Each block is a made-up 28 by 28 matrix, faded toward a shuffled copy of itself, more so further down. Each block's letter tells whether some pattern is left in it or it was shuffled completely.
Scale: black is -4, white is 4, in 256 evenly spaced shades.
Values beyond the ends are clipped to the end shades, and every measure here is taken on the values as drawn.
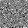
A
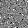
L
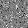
L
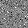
L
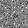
L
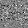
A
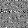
A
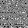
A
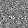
A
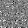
A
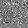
A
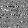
A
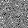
L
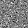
L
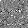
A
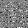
A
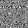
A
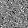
L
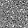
L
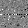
A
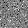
L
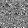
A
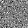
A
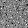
L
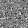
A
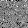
A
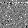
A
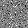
L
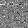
A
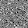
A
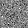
L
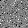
L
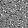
L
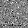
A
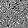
L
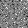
L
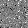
L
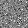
L
